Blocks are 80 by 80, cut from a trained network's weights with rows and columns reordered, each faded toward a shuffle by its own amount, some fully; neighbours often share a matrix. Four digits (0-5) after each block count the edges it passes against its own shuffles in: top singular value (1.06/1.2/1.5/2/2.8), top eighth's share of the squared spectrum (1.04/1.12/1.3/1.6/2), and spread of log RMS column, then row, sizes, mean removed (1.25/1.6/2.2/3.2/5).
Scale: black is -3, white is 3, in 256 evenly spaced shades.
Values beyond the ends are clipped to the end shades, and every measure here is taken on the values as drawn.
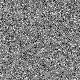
0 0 0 0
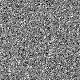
0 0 0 0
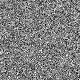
0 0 0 0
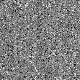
0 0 0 0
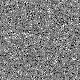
0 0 0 0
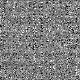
2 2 3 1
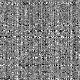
4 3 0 3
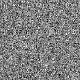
3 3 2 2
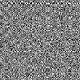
4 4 1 3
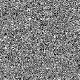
2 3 1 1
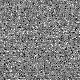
1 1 1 0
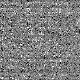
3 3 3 0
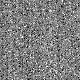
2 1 0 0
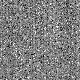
2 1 0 1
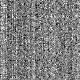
3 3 0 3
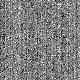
3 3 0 2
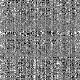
4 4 1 4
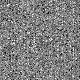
2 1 0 0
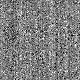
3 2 0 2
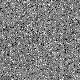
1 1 0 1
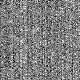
3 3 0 2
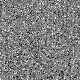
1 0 0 0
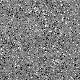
0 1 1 0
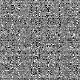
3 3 3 1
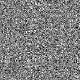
2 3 2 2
